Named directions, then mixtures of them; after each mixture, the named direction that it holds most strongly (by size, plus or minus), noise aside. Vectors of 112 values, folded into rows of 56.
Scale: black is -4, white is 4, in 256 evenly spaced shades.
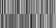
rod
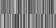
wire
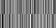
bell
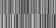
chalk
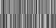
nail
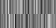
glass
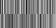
rod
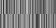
rod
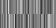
glass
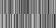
chalk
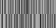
chalk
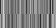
nail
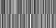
bell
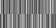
nail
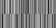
chalk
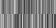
wire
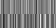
nail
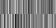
wire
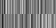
bell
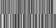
wire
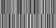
bell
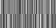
nail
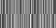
bell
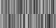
glass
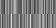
bell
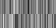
chalk
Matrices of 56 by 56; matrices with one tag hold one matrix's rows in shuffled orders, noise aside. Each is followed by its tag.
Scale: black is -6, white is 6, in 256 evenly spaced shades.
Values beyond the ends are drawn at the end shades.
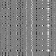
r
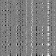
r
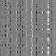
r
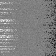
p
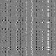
r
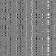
r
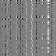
r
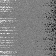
p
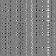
r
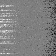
p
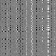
r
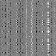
r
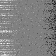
p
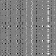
r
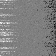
p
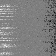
p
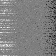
p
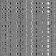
r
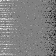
p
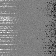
p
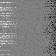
p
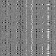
r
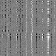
r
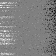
p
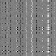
r
